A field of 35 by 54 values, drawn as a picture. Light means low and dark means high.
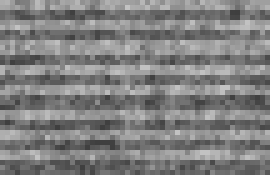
Average level on the scale: 50%. Grain: streaks across. Stripes: horizontal, repeating 8 times.
